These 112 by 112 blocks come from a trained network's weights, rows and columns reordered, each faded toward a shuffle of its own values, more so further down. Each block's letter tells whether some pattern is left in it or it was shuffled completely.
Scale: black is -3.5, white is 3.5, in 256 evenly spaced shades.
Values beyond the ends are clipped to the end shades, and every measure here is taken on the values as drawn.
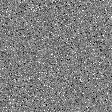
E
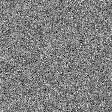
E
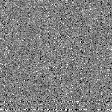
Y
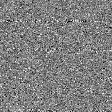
Y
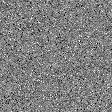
E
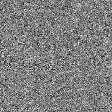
Y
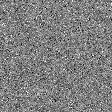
E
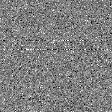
Y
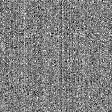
Y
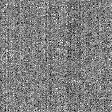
Y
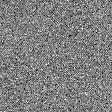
E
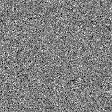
Y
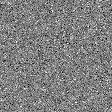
E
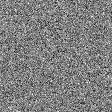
E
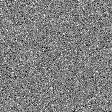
E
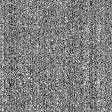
Y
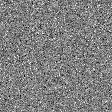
E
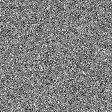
E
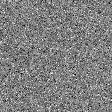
E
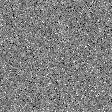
E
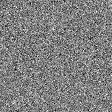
E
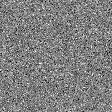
E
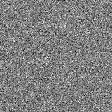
Y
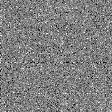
Y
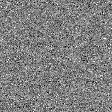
Y
